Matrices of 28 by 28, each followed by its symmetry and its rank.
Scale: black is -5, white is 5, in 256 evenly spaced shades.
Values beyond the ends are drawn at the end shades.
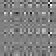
neither, rank two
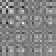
symmetric, rank three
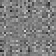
neither, rank five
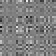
antisymmetric, rank two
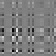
neither, rank one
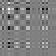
symmetric, rank one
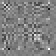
symmetric, rank three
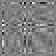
antisymmetric, rank two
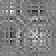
symmetric, rank three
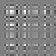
symmetric, rank one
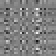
neither, rank two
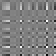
symmetric, rank one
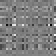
neither, rank two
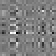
neither, rank two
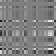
neither, rank one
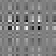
neither, rank one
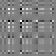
symmetric, rank one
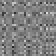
antisymmetric, rank two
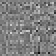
neither, rank five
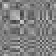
symmetric, rank three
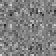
neither, rank five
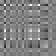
symmetric, rank one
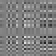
neither, rank one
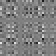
antisymmetric, rank two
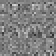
neither, rank five
